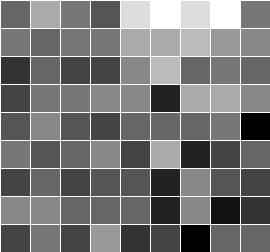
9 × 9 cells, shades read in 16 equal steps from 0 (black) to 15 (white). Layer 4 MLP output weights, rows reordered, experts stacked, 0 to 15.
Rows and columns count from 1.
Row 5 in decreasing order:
8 7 6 6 6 5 5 4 0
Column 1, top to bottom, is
6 7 3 4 5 7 4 8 4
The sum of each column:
48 63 50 56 63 62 64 64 48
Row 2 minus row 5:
2 -2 2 3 4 4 5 2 8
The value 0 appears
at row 5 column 9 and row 9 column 7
